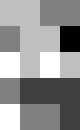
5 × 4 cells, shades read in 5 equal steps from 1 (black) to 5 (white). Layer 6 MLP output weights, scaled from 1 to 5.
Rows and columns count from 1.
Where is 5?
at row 3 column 1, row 3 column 3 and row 5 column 1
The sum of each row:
14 12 18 9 13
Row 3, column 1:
5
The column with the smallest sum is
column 4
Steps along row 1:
same down same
